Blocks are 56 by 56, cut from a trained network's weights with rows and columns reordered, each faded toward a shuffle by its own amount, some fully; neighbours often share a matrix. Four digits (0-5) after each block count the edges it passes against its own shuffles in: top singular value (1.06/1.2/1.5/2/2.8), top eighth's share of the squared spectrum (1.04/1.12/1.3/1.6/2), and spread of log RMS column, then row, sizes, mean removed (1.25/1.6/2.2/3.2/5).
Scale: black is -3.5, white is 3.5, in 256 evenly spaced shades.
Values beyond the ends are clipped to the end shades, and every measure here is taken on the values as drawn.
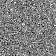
0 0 0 0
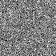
1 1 0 0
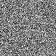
0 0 0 0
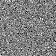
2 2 0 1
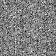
1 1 0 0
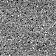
0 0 1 0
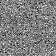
0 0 0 0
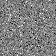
0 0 0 0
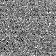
1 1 0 0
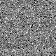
1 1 0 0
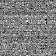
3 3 2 0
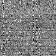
2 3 2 0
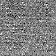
2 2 2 0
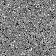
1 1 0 0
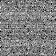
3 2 2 0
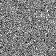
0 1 0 0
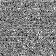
1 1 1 0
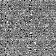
2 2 2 0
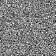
2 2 1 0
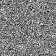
1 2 0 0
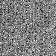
1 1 0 0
